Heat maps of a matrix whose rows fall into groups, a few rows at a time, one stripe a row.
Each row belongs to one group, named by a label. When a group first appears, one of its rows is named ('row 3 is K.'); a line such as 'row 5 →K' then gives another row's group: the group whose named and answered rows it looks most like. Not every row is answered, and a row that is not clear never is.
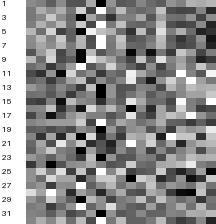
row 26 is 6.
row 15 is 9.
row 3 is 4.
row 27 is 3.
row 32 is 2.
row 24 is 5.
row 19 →9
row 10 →3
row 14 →9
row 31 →9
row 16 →4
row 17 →5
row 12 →5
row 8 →4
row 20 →9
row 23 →9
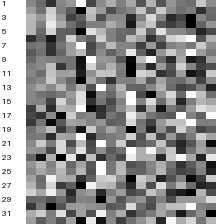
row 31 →2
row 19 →4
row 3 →6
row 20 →3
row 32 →9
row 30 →5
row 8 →5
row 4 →6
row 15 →3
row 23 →9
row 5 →4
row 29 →9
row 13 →2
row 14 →5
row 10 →4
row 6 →5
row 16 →3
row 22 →3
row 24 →2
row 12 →4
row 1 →3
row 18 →5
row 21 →2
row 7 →3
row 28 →6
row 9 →6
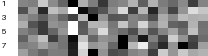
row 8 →9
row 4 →3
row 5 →3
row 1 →4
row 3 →9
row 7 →6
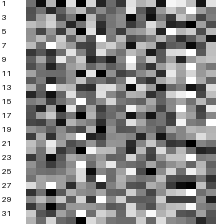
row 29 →2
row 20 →3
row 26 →2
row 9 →3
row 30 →5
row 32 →4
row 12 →5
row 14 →5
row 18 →9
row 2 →5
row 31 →3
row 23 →5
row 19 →9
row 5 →9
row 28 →5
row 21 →6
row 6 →2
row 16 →9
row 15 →3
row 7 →6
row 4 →6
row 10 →5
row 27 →6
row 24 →3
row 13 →6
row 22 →4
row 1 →9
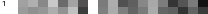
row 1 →2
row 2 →2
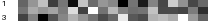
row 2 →2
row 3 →5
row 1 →4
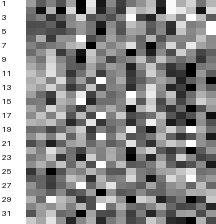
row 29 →6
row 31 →4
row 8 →4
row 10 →6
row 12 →2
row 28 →9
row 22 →6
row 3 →5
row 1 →9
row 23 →4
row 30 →2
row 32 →6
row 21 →5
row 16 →6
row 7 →5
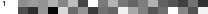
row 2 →9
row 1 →2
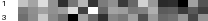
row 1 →6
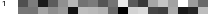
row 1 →5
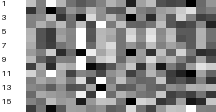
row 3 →4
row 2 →5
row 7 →3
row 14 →2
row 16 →5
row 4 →2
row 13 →9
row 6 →3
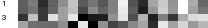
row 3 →3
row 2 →5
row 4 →9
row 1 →5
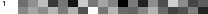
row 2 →2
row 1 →4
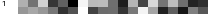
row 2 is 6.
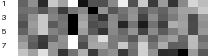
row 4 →4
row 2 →9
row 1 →3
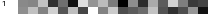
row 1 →4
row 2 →2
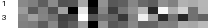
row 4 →9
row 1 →9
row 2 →9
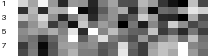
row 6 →3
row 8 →5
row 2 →3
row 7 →5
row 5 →2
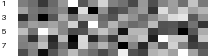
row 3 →5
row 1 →3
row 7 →4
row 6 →9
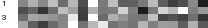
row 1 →2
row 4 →3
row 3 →2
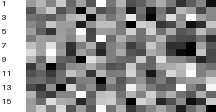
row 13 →9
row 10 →5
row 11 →5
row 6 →2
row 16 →2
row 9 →4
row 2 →4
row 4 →6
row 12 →9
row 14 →3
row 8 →6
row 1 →2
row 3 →5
